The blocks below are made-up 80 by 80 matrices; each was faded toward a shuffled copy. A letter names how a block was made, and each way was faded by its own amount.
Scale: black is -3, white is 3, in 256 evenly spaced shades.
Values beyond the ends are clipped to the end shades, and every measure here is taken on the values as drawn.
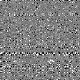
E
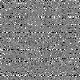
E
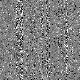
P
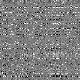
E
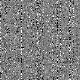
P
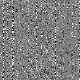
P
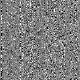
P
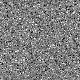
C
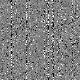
P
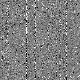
P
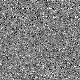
C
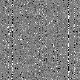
P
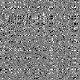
E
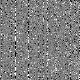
P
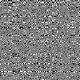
E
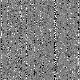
P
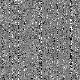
P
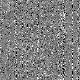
P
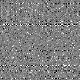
E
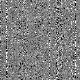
P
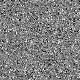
C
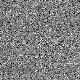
C
